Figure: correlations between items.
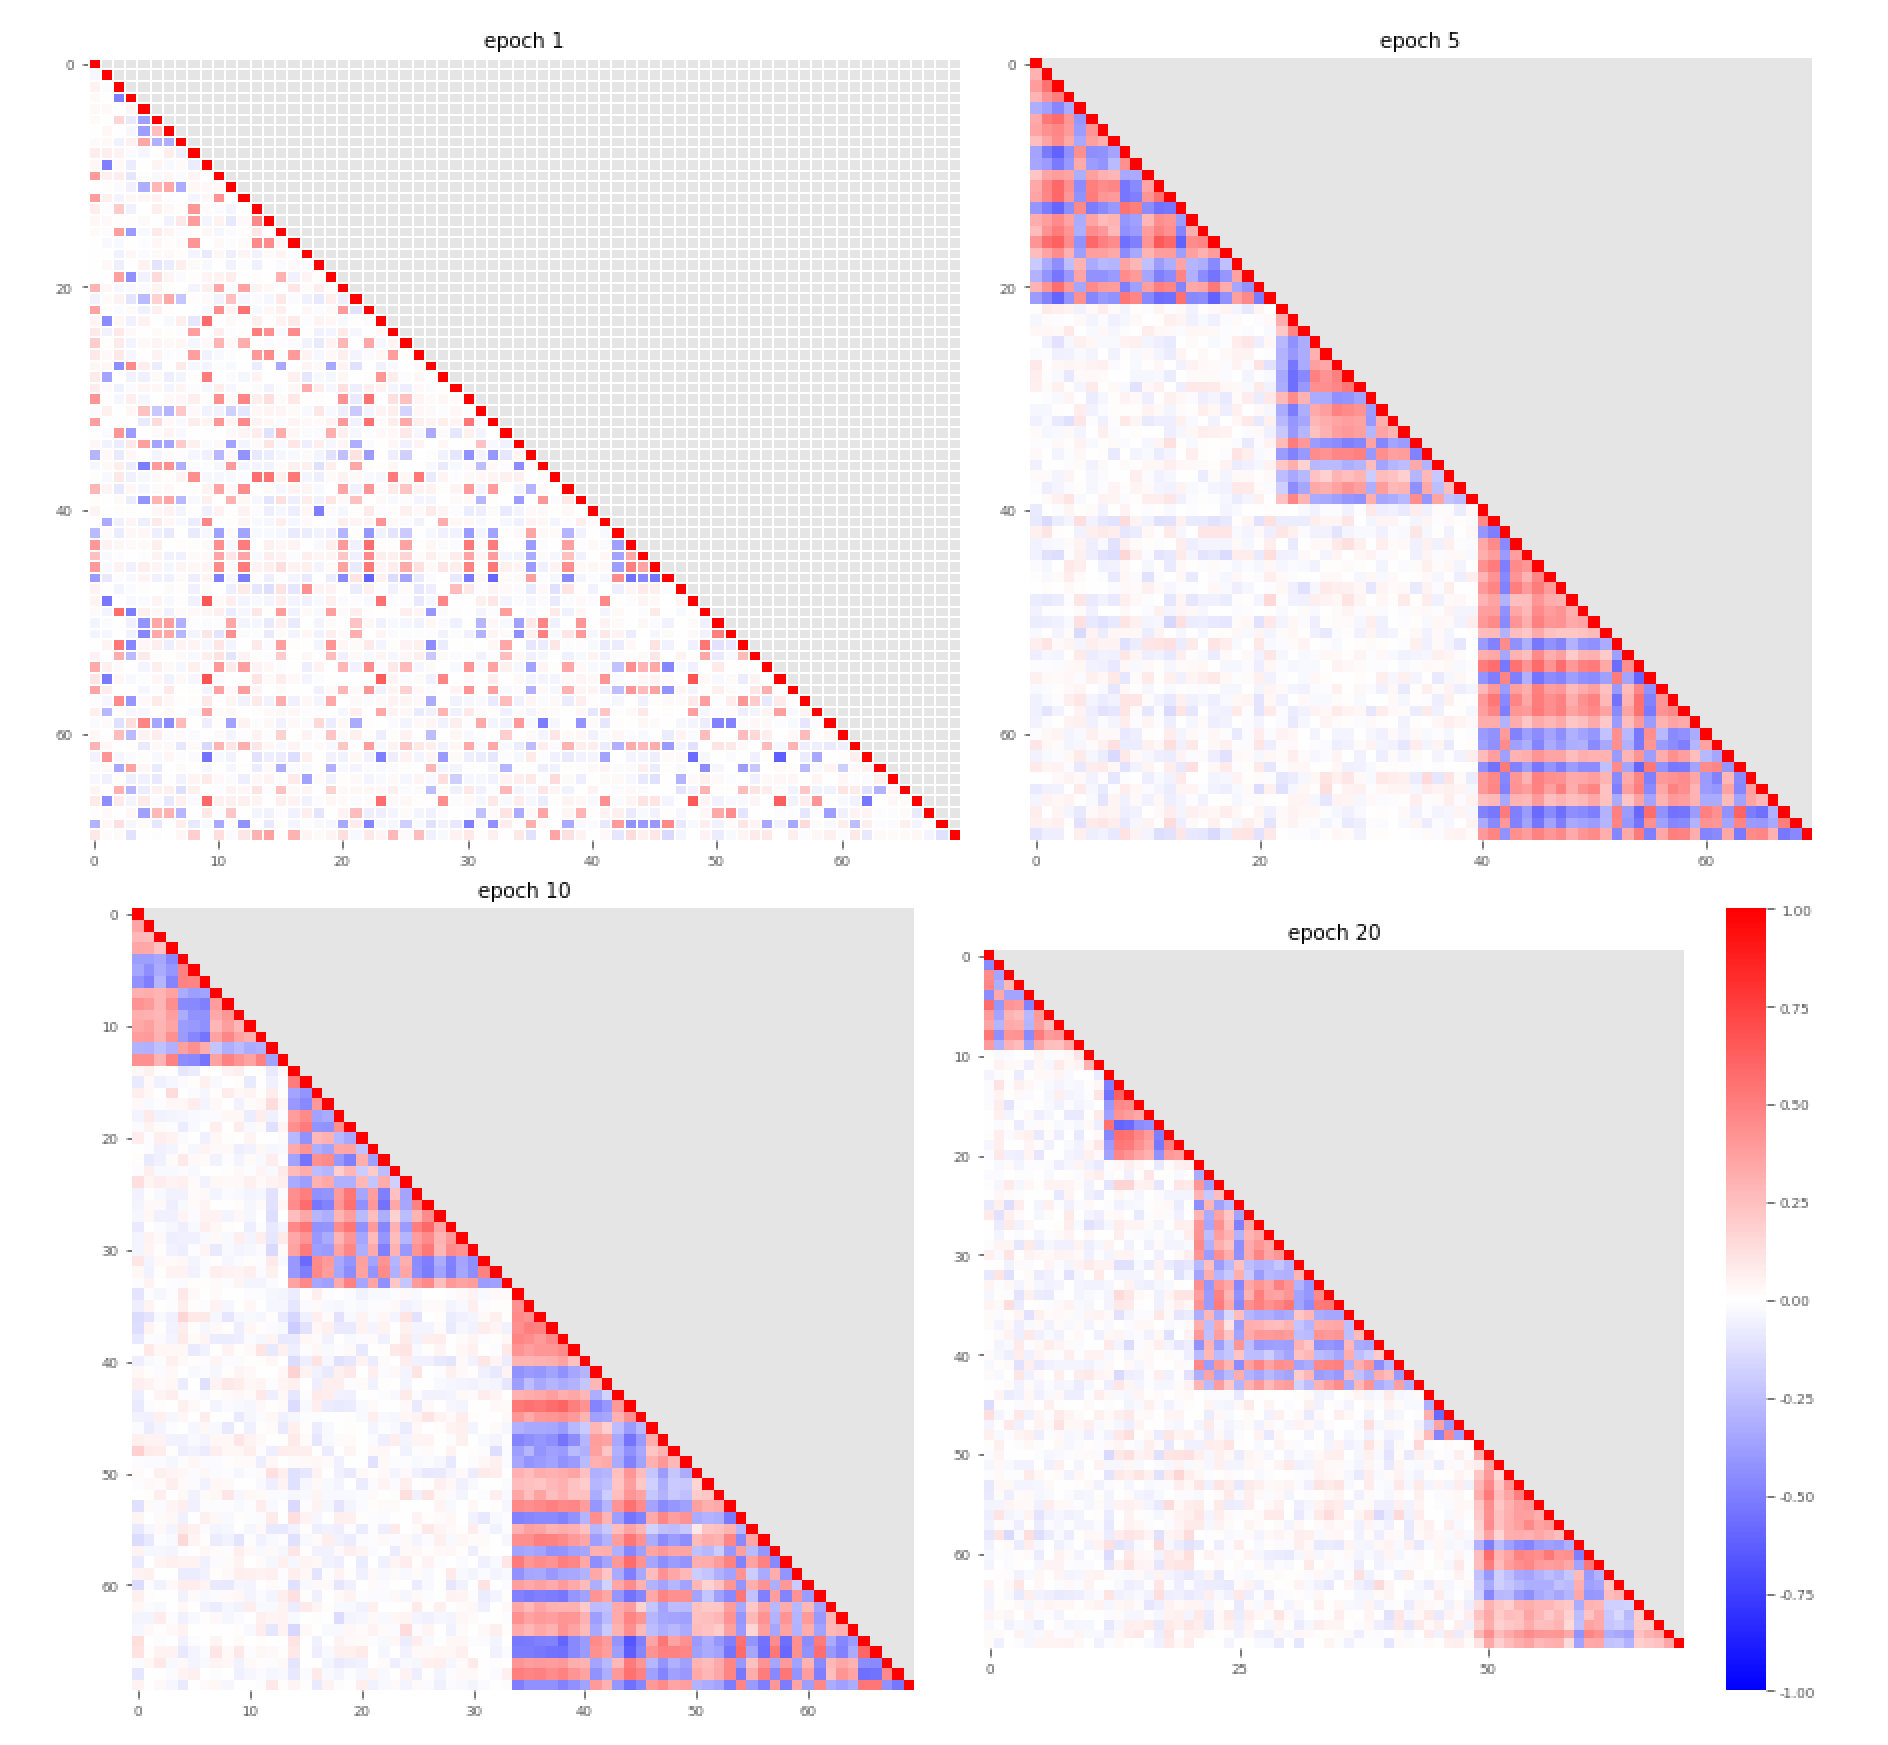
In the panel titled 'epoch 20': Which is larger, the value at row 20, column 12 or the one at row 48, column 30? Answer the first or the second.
the second
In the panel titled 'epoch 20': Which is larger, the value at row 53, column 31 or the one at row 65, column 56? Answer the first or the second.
the second
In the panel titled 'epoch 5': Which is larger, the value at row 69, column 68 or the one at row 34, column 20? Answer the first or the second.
the second
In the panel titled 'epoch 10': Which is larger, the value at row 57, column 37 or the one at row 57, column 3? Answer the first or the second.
the second
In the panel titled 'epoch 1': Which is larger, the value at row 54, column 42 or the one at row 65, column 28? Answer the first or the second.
the second
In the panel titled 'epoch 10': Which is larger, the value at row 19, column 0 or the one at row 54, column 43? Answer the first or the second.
the first
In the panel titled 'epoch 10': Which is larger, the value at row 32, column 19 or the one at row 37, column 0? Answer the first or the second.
the second
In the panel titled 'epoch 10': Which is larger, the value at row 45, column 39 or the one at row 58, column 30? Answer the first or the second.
the first
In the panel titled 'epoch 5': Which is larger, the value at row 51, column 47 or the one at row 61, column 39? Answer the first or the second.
the first
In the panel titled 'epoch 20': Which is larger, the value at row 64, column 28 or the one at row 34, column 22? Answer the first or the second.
the first
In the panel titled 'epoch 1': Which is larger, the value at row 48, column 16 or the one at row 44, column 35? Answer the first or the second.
the first
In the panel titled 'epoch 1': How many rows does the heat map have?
70
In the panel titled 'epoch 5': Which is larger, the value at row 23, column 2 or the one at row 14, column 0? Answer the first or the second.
the second
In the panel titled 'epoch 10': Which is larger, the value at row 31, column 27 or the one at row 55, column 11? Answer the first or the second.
the second
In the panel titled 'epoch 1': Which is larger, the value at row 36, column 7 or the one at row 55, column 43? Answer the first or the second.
the second
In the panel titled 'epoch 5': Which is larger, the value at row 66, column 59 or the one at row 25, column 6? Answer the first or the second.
the first
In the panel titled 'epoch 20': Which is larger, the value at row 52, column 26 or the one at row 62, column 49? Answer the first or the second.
the first
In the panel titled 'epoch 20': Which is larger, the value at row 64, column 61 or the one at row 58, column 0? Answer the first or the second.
the second
